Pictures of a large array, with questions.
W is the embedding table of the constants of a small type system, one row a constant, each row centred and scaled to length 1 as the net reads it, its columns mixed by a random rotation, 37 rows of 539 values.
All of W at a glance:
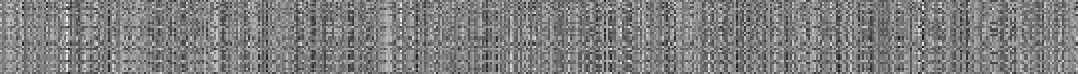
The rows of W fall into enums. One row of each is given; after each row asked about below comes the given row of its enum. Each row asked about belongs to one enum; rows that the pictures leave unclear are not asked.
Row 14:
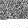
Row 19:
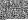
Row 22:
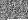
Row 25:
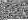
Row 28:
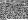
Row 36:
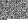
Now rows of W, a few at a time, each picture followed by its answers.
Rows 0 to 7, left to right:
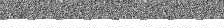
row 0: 14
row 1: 22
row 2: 25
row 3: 22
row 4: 36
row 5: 25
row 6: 19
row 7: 22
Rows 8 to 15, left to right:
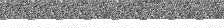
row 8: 28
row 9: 25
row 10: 25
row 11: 14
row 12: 25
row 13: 36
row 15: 14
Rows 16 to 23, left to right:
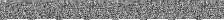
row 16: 25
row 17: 14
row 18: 19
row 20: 28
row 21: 22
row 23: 19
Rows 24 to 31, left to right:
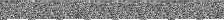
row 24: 36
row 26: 14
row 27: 28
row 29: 28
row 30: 36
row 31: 14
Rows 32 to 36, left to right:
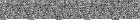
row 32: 28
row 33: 28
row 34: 19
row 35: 28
